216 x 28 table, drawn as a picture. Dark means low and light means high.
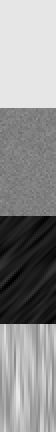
The table splits into 4 rows of 1 panel. Panel 1,1: very high, flat. Panel 2,1: middling, fine-grained, faint in contrast. Panel 3,1: very low, slanting up to the right, faint in contrast. Panel 4,1: high, streaked downward.
